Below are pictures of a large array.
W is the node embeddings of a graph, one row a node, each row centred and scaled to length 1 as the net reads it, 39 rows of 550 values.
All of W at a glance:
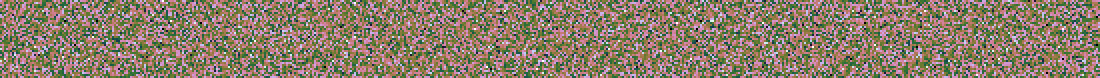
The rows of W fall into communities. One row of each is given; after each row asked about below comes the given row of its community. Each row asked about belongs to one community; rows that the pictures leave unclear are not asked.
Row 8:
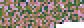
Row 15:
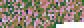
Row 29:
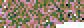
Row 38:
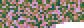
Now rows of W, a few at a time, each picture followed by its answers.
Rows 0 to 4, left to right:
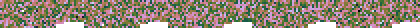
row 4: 29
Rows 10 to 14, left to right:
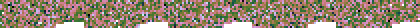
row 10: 8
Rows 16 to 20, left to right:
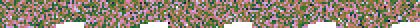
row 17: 15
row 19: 38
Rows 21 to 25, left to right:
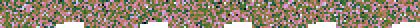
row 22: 8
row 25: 38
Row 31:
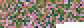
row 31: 29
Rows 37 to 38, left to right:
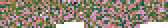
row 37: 15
